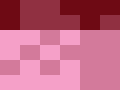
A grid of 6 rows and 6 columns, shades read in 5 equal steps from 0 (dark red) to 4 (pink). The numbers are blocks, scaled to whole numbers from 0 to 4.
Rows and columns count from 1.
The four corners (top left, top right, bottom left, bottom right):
0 0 4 3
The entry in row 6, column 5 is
3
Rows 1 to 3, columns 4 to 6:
0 0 0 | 1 0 1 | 4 3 3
